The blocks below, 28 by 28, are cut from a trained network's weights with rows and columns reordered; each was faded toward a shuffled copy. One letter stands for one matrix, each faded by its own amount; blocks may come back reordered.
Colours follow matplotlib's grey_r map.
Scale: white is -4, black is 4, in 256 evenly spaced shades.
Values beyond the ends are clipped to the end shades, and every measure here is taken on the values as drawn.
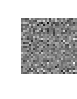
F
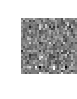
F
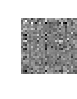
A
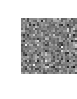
F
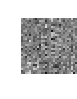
F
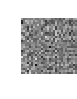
A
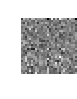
F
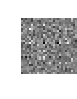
F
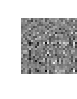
A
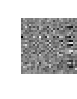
A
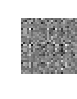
A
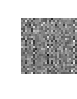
A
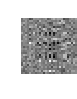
A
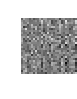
A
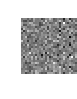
F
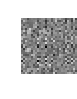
A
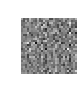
A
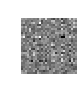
F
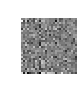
A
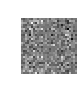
F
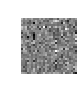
F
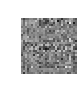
A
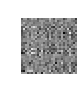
A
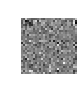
F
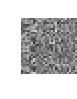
A
